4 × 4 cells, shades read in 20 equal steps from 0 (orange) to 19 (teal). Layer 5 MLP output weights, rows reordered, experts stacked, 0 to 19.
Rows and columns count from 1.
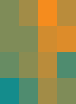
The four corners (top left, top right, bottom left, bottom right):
10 5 19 10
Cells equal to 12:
1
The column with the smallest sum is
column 3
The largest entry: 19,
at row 4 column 1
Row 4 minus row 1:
9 7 7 5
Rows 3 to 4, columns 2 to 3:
9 5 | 14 7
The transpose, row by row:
10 10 12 19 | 7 10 9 14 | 0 3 5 7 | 5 2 14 10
